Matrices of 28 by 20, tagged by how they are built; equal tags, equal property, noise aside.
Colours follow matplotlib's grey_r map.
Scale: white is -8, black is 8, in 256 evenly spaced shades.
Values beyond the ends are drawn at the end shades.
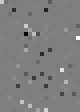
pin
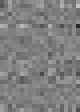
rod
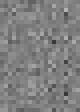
rod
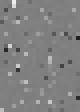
pin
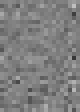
rod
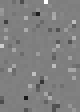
pin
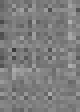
rod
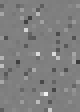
pin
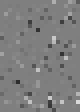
pin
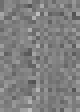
rod
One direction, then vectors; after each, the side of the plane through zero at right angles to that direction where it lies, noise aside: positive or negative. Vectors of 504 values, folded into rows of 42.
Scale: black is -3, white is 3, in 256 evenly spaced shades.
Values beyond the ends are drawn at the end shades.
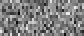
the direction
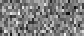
negative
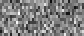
negative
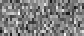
negative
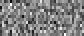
negative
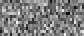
negative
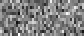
positive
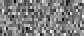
negative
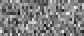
positive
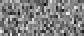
positive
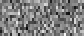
negative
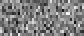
positive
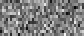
negative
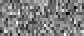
negative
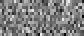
positive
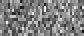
positive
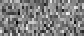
positive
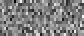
negative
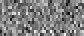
negative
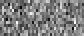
negative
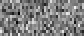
positive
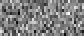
positive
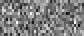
negative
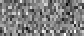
negative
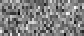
positive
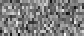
negative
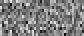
positive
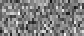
negative
